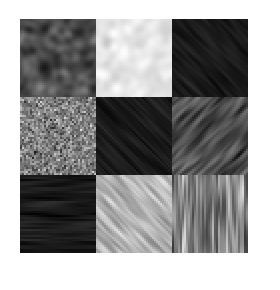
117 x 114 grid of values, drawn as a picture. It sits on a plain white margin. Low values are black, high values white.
The table splits into 3 rows of 3 panels. Panel 1,1: low, blotchy. Panel 1,2: very high, blotchy, faint in contrast. Panel 1,3: very low, slanting down to the right, faint in contrast. Panel 2,1: middling, fine-grained, strong in contrast. Panel 2,2: very low, slanting down to the right, faint in contrast. Panel 2,3: low, slanting up to the right. Panel 3,1: very low, streaked across, faint in contrast. Panel 3,2: high, slanting down to the right. Panel 3,3: middling, streaked downward, strong in contrast.
